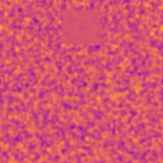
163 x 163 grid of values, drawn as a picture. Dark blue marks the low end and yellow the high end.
Stripes: none. Slope: none. Odd patch: calmer, in the top middle. Seam: none. Calmest part: top middle. Grain: blotchy.
